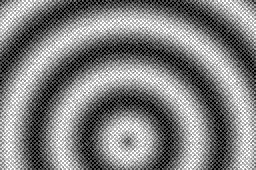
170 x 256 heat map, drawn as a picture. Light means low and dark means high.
Concentric rings centre on the bottom middle. Overall the values sit about 50% of the way up the scale. No overall slope runs across the table. No row or column stands out.
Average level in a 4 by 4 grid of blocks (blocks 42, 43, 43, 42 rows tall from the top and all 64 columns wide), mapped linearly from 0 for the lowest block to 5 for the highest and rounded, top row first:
3003 / 2552 / 2222 / 0110
